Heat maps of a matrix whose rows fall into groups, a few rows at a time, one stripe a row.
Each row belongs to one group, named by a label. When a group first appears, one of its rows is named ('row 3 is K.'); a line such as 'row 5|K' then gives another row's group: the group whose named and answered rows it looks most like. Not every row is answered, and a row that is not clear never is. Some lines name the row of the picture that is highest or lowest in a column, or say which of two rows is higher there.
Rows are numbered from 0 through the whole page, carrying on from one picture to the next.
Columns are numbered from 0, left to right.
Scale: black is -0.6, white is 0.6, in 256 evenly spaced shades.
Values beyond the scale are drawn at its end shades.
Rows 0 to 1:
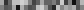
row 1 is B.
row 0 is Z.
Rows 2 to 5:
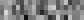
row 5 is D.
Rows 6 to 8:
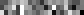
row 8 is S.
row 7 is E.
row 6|E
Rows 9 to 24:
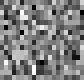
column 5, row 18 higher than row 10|No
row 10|Z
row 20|Z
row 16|S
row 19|Z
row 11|S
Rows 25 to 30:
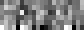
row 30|E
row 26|D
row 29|E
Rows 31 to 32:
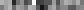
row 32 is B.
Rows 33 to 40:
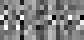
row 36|S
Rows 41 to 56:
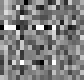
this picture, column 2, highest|46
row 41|D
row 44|E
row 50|E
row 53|E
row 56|E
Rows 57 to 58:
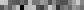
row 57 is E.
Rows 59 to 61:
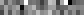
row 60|D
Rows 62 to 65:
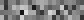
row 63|Z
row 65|S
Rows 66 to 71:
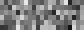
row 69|Z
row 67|Z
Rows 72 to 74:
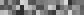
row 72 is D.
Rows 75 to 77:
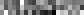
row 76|S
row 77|B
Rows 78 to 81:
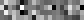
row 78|D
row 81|Z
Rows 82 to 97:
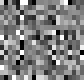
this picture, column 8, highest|90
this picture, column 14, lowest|88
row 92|S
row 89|Z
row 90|D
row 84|D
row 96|E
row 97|Z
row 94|B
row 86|B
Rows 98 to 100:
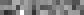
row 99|E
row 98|Z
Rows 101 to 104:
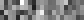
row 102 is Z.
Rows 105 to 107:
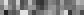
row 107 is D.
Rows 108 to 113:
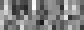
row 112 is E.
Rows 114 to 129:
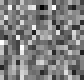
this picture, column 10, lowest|115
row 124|S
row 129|S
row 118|S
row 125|Z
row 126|B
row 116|S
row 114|S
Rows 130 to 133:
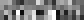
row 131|S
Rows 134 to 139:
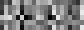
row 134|Z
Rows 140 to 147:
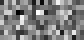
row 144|Z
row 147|E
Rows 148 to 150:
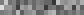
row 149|E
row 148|B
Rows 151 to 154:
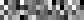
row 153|Z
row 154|D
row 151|S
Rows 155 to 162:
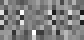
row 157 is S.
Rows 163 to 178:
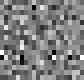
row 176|Z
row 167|S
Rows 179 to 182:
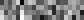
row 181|S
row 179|D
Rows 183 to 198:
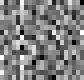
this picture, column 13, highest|189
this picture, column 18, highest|193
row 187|B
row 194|E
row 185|Z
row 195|Z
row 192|D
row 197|E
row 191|Z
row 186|E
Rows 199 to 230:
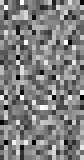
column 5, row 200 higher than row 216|Yes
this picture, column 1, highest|200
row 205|E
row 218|S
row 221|B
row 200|B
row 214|B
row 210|B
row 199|S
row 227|Z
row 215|Z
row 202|Z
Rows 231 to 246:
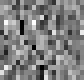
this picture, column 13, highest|237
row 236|D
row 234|E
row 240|Z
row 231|B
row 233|E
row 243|B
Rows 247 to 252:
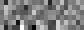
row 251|B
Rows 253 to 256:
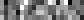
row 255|B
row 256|S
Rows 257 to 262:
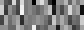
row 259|S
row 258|S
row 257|B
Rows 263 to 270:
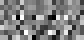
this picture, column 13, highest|269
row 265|S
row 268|E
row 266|B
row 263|S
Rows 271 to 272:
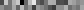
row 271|D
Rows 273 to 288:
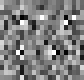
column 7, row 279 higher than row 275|No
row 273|E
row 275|Z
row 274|E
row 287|D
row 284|S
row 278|Z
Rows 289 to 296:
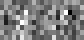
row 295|Z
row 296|E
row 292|Z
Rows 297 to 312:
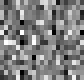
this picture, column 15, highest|301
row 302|B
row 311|D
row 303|S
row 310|Z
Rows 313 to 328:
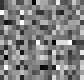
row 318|B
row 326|B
